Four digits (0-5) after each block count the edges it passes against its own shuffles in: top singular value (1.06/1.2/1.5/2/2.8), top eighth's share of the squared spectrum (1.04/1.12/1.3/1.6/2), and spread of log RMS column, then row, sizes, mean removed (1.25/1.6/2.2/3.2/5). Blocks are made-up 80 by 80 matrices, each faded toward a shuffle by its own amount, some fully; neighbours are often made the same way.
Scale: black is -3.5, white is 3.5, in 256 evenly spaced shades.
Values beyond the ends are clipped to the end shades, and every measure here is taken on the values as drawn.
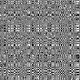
5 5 4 4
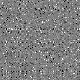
4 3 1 2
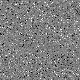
2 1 0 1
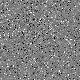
1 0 0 0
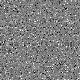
3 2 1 1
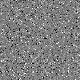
3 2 0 0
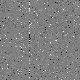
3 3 1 0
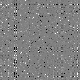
4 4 2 1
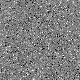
1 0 0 0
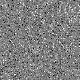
3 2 0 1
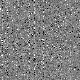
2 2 2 0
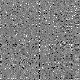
4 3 2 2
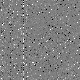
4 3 1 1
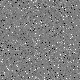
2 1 0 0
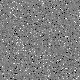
1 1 0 0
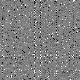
4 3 2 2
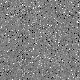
2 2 0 1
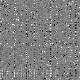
4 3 2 1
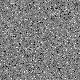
1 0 0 0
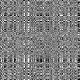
5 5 4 3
